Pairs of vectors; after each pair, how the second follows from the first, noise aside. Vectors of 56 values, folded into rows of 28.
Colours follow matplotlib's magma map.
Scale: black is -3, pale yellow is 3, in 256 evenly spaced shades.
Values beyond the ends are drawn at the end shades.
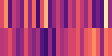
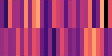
sign-scrambled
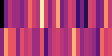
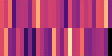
reversed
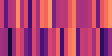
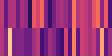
sign-scrambled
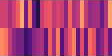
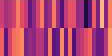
shuffled
